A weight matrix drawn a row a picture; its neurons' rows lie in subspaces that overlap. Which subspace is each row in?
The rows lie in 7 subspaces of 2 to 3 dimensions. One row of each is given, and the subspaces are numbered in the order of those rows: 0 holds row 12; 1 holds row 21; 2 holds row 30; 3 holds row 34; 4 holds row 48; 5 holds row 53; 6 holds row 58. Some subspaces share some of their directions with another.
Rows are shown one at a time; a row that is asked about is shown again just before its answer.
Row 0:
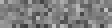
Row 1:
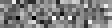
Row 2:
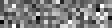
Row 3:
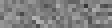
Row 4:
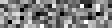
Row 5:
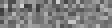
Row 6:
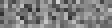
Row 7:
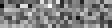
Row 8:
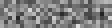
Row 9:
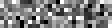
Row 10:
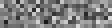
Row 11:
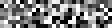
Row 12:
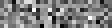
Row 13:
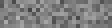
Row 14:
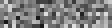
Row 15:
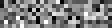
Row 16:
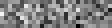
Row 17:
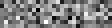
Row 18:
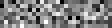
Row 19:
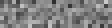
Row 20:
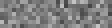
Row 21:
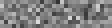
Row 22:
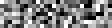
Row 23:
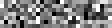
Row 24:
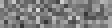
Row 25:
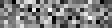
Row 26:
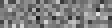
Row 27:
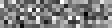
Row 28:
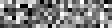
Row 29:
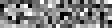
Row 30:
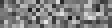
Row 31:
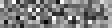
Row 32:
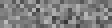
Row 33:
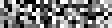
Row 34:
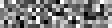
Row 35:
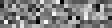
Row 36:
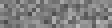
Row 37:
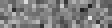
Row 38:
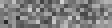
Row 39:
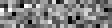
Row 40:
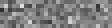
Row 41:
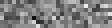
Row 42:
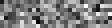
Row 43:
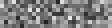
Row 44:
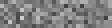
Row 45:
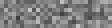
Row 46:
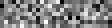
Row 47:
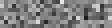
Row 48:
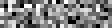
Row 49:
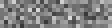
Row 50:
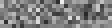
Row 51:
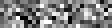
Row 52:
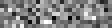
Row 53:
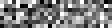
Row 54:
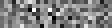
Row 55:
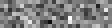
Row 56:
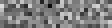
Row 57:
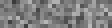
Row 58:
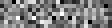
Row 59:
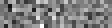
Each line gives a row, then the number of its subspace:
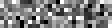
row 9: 3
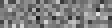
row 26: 0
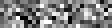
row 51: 4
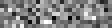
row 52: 4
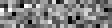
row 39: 4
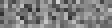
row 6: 4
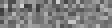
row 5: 4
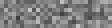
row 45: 5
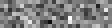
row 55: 4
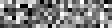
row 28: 5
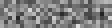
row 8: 5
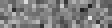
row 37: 1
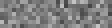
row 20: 1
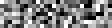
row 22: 2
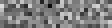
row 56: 5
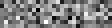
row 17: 3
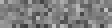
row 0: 3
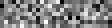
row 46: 5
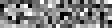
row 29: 5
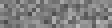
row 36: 3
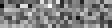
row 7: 5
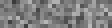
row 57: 3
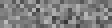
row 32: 3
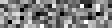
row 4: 2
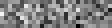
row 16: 4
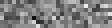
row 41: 6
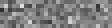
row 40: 4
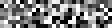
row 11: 3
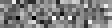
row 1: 6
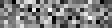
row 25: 0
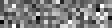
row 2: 0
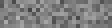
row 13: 0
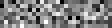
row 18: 5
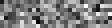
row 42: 6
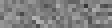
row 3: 6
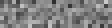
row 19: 5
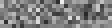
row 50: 1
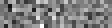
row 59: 0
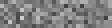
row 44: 2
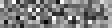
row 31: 6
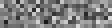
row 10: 3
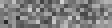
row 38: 0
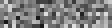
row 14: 0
